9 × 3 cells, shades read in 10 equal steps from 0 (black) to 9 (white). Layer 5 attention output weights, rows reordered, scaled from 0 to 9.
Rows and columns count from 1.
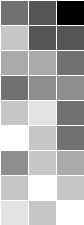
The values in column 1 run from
4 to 9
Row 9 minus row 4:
4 2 4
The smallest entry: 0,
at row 1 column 3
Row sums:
7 13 16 14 19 20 18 23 24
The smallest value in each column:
4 3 0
